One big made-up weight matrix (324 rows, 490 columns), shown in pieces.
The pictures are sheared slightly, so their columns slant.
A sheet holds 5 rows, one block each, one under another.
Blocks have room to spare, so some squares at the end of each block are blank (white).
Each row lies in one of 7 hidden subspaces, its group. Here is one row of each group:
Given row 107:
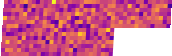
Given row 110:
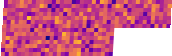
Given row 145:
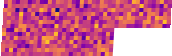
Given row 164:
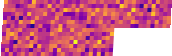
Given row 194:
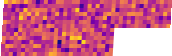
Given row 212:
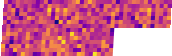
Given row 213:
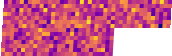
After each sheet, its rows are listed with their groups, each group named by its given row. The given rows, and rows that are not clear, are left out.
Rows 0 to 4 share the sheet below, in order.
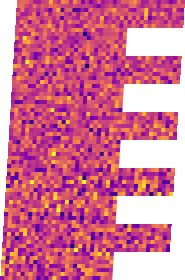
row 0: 212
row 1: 194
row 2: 145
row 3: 194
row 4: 164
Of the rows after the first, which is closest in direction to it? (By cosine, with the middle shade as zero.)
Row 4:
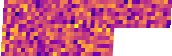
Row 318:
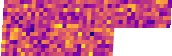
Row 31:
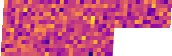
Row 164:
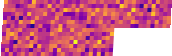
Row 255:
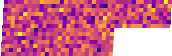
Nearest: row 318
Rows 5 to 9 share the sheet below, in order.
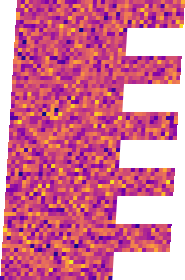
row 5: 212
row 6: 107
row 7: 107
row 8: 194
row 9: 213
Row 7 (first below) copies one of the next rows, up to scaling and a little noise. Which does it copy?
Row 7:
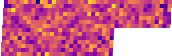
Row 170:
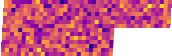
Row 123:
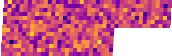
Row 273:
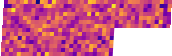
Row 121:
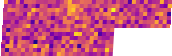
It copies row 273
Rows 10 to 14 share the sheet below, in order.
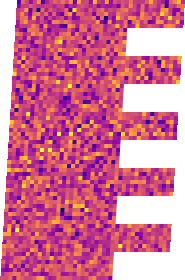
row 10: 145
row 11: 212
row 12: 213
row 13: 194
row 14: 194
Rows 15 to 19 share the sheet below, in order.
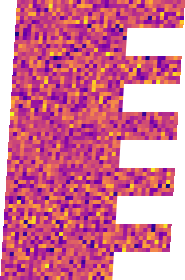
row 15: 164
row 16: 110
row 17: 213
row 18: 110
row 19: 145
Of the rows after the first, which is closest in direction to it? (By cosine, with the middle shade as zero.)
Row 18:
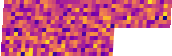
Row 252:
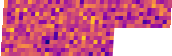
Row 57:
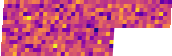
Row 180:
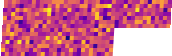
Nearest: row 57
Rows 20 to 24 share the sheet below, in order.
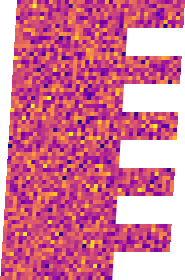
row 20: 110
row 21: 213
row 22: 164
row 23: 145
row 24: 145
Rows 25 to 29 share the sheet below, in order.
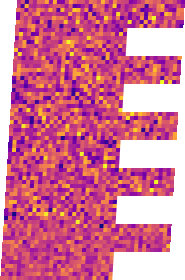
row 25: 212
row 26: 110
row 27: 164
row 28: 164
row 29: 107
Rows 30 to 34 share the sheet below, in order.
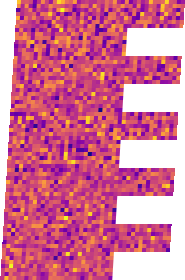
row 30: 110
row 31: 145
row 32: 194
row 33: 107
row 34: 212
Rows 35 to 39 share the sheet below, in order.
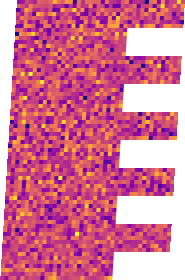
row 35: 145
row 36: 164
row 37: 145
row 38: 145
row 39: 194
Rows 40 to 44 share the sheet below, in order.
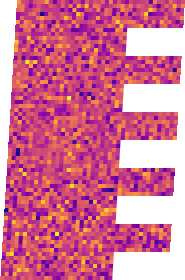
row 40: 213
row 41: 194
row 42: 212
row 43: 213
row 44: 145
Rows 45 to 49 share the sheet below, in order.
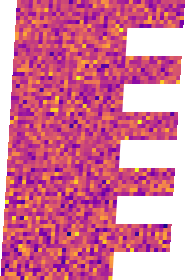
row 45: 164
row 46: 107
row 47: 145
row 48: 145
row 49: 110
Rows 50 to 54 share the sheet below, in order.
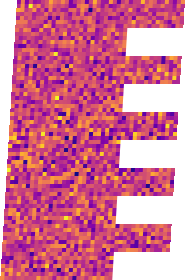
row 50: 194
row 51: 145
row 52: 145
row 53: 107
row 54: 164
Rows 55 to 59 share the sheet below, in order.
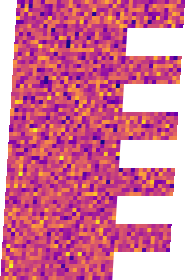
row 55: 194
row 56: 213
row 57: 213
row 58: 164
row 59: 212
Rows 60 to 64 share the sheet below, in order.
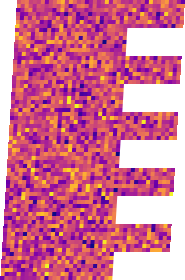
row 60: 110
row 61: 194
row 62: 110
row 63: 107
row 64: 145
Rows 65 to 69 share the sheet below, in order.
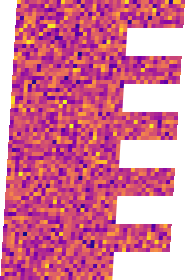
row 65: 213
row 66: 213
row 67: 110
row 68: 194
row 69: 145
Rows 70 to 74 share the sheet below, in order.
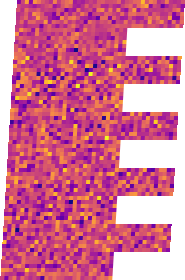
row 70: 107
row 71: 213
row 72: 110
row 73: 110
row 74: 194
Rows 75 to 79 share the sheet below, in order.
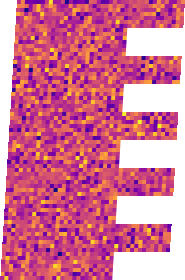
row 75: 107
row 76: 145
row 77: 164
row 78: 213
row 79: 212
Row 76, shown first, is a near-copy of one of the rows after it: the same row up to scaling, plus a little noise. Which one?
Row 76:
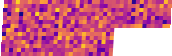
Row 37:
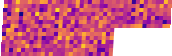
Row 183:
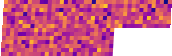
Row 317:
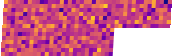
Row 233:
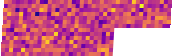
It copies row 37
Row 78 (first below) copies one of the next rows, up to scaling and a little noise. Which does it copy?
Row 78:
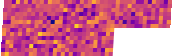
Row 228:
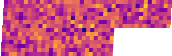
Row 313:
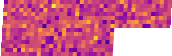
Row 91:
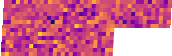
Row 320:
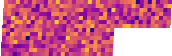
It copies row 91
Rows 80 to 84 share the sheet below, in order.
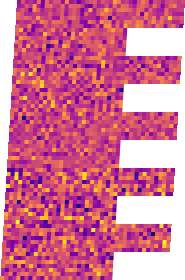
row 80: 107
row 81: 164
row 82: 194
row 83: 194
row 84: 145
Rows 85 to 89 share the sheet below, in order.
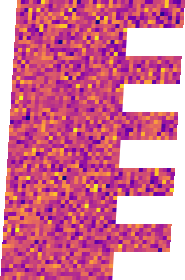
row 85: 145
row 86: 212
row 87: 110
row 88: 145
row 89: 194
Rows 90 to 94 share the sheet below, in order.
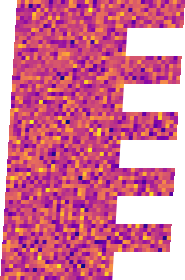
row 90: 194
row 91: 213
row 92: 145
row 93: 194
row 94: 194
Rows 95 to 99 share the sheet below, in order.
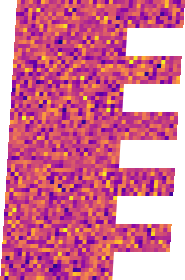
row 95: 145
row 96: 164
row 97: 194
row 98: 212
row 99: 212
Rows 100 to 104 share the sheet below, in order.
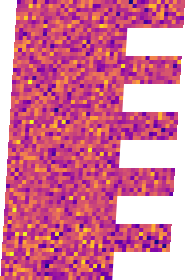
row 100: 164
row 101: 213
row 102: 145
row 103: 212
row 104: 145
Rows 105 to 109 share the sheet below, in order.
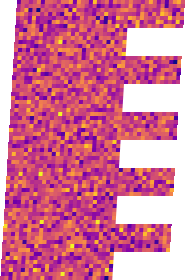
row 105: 145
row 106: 107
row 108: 164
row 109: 107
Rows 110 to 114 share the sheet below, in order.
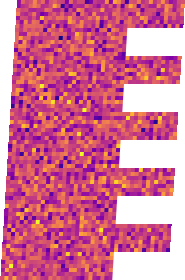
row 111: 164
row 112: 164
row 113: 213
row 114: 212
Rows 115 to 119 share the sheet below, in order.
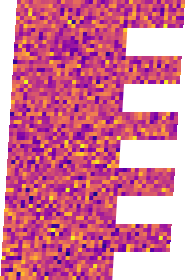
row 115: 212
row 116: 110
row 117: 107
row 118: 213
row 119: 145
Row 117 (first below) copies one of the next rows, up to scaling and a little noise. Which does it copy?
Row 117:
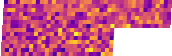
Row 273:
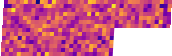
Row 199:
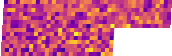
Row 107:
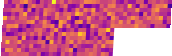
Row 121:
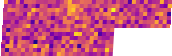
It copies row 199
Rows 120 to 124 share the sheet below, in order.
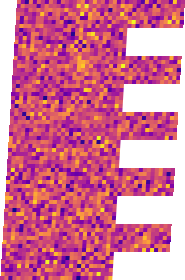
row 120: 107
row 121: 107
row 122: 213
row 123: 107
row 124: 110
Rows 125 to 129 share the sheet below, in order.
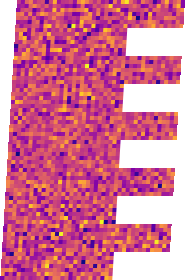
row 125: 213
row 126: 194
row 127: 212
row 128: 107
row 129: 145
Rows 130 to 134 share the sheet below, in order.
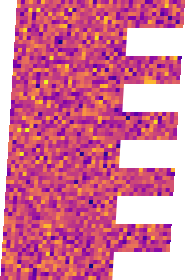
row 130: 145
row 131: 213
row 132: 164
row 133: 213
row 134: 110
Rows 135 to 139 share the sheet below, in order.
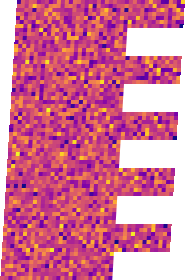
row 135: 213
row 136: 164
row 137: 212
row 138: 164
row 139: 145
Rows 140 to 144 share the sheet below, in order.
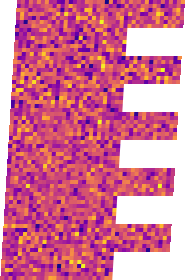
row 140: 110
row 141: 164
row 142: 164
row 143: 107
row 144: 194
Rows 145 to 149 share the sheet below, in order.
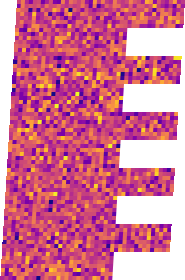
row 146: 110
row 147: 164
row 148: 145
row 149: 212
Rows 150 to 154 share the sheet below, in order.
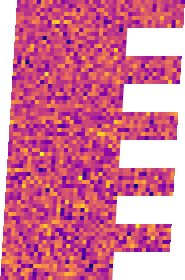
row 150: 213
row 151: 194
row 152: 213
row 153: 194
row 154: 110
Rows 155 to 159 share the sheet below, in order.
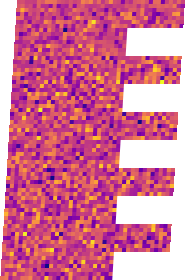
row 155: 194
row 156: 110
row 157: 164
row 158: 110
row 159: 145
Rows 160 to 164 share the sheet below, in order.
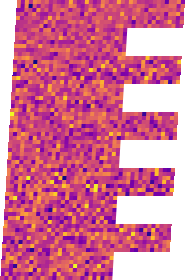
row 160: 194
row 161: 194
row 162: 213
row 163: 145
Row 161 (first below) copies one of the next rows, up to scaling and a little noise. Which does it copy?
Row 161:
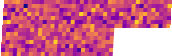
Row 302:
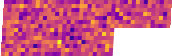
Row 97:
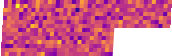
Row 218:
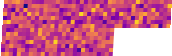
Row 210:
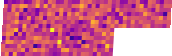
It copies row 218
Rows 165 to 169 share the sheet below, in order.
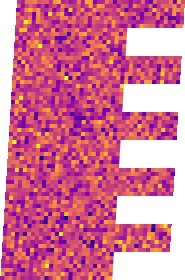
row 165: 145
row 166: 212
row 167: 107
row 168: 107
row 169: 145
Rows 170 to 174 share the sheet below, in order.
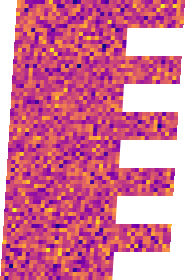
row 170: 107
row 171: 145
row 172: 164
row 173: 107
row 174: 212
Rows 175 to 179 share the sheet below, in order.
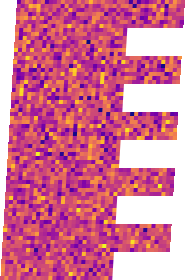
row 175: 164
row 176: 145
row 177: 110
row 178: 107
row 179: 213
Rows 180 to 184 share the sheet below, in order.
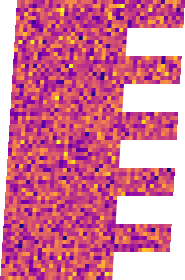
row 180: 110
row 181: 145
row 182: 194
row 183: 145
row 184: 213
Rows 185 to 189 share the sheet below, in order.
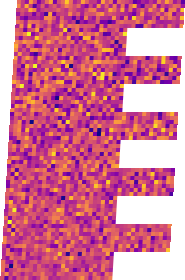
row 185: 110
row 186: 145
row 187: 145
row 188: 212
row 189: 212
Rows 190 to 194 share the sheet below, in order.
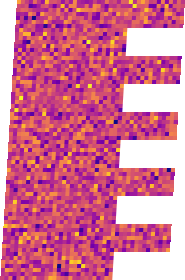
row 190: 164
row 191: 212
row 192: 107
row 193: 145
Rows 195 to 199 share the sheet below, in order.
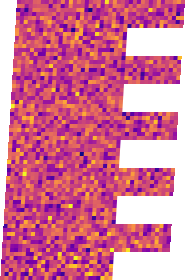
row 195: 110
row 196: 213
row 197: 164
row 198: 110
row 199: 107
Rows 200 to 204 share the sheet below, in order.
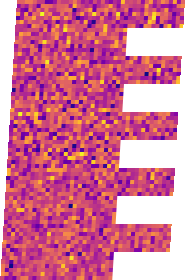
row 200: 194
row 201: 164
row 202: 107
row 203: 110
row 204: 212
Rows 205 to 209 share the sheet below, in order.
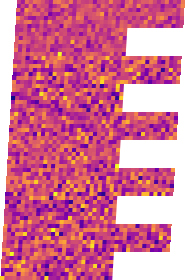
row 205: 107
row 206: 213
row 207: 107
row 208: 110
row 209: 145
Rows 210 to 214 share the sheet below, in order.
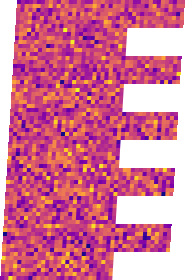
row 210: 194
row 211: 110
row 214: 110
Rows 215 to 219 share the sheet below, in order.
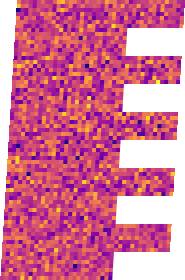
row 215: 110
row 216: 194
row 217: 164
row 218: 194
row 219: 107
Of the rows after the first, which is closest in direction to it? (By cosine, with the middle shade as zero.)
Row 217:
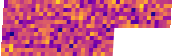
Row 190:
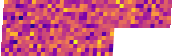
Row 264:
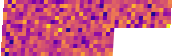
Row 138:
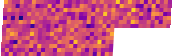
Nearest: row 264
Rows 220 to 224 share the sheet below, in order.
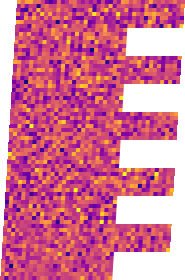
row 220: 194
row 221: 110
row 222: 213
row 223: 164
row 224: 212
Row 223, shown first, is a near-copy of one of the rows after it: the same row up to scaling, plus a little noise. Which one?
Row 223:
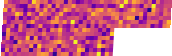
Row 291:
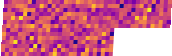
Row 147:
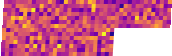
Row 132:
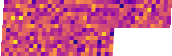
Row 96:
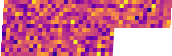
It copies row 96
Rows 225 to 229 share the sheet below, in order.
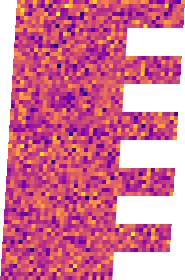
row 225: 213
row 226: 212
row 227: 110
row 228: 213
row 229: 164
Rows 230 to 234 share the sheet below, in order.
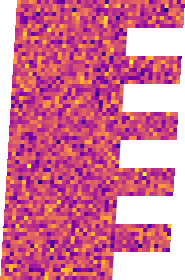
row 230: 145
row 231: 107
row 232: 110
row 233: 145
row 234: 213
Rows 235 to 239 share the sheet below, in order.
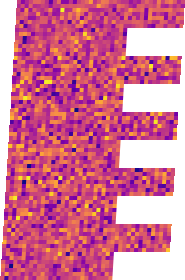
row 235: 212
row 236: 213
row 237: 110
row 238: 145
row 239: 212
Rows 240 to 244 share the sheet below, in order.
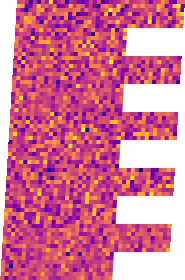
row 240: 107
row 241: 212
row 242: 213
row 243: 110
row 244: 212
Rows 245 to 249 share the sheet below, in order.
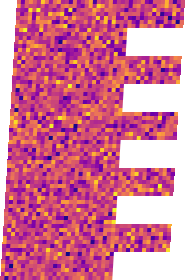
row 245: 145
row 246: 212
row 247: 213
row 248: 107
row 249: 212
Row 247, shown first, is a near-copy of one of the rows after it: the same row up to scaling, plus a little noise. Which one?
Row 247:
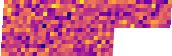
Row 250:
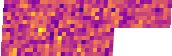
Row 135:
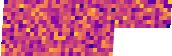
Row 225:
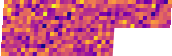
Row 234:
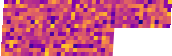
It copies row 225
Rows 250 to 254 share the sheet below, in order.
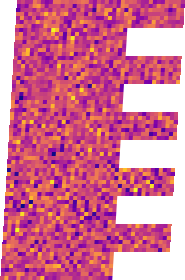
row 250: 213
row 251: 212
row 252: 145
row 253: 213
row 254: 194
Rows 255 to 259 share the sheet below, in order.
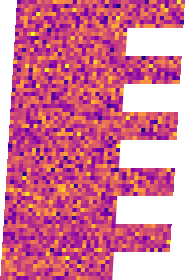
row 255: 145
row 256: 145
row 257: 164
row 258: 213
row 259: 110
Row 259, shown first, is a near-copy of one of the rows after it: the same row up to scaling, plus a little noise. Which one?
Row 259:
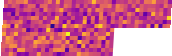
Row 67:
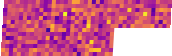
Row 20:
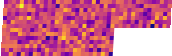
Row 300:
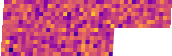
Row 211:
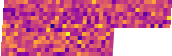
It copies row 211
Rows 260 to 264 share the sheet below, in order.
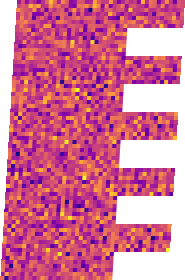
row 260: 194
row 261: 110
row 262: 212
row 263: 194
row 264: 212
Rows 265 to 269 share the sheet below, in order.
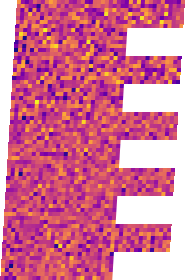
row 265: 164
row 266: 194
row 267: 194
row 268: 194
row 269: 212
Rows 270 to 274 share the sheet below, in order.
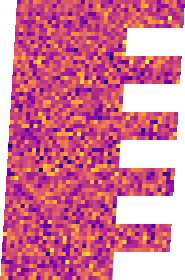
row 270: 107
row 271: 107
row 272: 164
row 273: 107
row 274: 110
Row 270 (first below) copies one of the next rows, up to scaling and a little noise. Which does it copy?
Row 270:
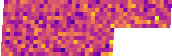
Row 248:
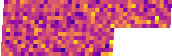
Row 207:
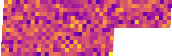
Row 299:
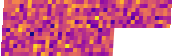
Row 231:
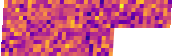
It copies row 248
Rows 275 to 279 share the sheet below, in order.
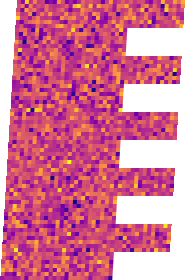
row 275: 212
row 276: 110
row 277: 107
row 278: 212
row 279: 110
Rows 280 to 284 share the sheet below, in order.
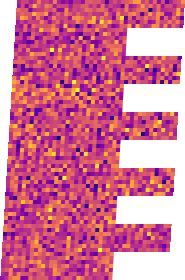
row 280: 110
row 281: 110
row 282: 145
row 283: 145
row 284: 110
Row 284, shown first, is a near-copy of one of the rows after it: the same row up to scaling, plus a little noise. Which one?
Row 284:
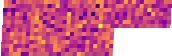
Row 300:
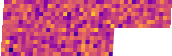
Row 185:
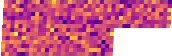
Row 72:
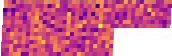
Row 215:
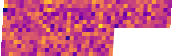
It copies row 72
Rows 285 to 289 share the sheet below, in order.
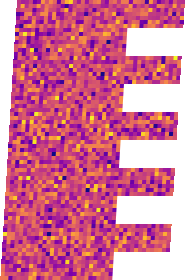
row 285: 145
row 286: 145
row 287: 145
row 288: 145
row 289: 110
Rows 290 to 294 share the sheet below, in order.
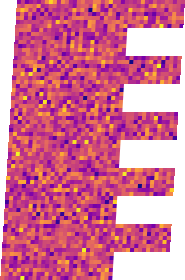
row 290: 194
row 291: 164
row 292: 212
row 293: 164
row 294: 110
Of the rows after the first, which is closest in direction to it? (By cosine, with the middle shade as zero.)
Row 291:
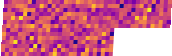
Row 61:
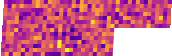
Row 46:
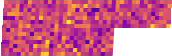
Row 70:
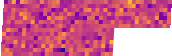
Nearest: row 46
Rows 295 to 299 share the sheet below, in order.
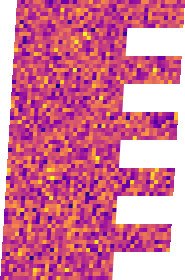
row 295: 212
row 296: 110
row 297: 107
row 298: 110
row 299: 107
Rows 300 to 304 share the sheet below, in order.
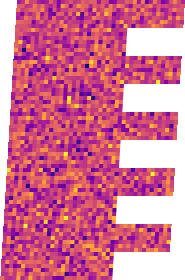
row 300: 110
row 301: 194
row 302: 194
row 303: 107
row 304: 110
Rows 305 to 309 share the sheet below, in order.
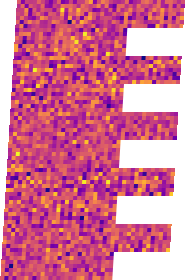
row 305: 212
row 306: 145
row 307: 212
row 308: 194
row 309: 212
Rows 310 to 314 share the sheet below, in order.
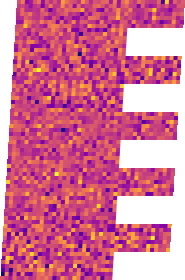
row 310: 213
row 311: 194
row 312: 213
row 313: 213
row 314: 164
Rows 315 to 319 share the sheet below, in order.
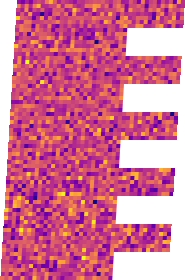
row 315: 194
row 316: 194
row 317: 145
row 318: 164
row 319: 110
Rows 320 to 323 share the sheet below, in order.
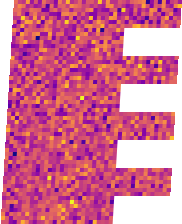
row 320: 213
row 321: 164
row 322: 212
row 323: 212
